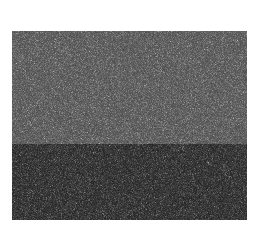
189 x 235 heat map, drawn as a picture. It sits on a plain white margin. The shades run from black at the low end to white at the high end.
Stripes: none. Average level on the scale: 30%. Seam: horizontal, 60% of the way down, the top part higher.
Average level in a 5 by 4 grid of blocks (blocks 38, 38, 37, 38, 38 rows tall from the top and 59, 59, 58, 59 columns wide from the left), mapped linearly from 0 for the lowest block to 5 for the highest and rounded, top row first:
5555
5555
5555
0000
0000
